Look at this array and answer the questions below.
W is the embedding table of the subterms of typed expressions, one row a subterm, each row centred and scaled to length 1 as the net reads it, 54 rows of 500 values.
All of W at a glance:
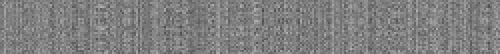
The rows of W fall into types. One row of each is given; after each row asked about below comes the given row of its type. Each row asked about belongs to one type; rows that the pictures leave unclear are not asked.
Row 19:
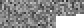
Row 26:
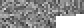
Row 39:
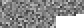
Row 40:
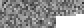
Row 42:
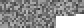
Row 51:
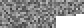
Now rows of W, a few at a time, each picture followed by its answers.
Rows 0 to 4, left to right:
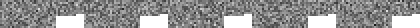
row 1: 42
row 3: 51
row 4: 19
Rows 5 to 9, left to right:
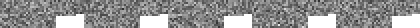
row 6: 42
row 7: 26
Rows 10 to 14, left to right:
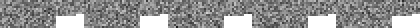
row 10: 40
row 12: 42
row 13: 51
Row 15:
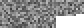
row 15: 51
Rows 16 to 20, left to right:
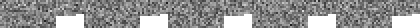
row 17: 40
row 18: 40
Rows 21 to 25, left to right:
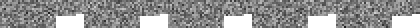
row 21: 51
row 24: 40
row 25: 42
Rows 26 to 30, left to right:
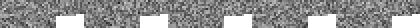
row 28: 42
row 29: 26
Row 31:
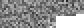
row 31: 19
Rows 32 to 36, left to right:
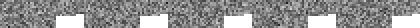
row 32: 42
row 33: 40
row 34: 40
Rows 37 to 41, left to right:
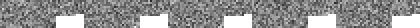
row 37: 26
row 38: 19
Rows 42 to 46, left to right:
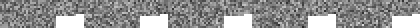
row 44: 40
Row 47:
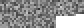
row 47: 42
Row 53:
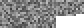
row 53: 51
